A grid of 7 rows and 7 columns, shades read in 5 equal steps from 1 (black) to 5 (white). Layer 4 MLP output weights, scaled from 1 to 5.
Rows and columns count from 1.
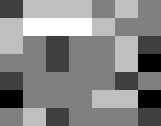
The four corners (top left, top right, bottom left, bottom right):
2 3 3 2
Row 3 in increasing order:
2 2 3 3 3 4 4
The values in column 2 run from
3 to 5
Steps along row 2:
up same same down down same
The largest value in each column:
4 5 5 5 4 4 3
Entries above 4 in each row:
0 3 0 0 0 0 0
